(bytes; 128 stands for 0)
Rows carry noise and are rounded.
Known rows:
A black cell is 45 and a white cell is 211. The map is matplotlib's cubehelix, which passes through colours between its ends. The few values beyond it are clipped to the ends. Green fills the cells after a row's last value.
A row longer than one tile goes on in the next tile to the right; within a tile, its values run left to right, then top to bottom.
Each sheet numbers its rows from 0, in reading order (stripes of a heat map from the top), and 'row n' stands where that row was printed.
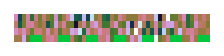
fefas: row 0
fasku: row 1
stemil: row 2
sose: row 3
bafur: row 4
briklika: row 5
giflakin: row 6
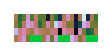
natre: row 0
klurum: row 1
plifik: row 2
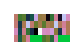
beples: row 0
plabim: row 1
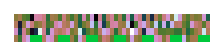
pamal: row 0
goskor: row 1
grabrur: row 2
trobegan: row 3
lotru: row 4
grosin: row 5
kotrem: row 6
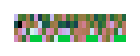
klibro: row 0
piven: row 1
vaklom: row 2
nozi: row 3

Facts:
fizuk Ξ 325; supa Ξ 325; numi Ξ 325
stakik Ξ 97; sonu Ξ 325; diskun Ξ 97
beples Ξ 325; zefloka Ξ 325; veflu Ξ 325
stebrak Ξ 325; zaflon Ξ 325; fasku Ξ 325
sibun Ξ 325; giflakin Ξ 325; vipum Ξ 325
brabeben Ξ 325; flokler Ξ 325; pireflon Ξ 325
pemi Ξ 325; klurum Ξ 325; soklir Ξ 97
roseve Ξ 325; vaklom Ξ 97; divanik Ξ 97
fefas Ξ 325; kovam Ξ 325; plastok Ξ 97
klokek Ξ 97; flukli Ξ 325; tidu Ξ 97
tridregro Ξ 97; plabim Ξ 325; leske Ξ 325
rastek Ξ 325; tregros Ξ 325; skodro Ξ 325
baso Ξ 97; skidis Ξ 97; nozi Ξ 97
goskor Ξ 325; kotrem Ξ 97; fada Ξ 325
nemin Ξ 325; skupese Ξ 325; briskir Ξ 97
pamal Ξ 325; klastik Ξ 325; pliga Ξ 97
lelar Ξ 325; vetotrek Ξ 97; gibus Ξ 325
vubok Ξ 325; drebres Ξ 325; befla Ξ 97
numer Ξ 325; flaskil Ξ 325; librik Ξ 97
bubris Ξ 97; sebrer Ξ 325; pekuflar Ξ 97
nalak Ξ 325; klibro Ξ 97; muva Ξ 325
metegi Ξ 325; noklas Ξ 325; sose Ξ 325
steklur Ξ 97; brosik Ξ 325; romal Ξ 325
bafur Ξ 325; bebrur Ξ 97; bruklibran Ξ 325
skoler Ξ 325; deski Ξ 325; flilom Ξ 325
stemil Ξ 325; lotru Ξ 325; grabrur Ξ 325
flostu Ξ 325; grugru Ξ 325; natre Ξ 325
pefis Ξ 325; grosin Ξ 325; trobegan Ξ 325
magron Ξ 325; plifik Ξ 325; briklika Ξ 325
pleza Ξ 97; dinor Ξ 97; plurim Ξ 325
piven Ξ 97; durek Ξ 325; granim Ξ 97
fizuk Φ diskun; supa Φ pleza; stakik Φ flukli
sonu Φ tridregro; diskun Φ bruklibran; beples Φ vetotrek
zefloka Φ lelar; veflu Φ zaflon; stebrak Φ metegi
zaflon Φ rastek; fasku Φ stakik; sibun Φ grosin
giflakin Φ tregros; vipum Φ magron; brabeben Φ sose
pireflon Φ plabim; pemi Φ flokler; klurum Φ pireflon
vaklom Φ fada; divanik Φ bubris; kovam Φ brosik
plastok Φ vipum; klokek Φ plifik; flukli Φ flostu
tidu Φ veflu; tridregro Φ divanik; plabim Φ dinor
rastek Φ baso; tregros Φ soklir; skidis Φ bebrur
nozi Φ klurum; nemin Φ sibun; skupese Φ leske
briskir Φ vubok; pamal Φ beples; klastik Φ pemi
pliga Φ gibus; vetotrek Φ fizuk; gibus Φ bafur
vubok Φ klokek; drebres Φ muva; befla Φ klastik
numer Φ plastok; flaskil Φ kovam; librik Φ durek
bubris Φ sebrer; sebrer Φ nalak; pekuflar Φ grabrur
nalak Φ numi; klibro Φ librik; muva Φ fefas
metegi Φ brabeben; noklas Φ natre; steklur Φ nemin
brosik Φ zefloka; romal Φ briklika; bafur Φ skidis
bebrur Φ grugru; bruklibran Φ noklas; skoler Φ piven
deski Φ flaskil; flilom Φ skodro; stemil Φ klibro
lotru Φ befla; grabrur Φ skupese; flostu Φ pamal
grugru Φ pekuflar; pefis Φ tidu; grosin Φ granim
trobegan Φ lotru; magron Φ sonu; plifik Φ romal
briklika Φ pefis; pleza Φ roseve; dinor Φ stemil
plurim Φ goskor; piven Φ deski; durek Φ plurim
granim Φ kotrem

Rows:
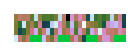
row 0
granim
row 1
diskun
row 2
pemi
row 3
noklas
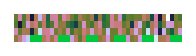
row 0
flostu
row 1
skoler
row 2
briskir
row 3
leske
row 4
pliga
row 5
romal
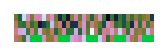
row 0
deski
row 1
bebrur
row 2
stakik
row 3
plastok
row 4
steklur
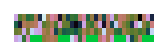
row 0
librik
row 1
grugru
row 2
klokek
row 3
nemin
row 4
vetotrek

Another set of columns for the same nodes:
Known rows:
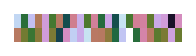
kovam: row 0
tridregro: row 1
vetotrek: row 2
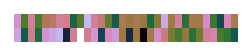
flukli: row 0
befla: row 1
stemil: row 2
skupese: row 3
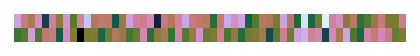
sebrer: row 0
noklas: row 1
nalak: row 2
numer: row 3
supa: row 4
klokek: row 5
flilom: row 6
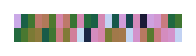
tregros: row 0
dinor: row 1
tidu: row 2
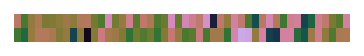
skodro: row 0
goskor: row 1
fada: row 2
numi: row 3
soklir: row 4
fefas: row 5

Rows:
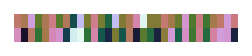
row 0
beples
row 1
skidis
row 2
fizuk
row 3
fasku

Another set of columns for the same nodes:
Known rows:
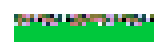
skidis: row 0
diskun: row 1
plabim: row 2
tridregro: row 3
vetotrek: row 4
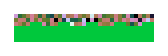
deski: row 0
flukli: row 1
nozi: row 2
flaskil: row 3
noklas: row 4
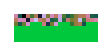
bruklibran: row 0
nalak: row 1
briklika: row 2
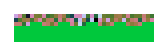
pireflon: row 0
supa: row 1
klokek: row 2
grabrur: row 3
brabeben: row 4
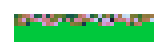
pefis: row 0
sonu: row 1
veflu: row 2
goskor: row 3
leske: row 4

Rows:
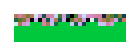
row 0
dinor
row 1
briskir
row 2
baso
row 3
numer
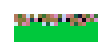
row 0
piven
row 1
kotrem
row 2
beples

